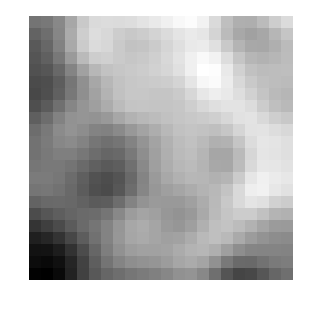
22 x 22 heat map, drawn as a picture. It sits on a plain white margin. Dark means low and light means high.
Ninth with the lowest average: bottom left. Grain: blotchy. Slope: up to the top right. Lone odd cells: none.
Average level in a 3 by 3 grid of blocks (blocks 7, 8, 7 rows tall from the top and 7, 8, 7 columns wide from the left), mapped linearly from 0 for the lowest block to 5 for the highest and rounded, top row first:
354
235
033
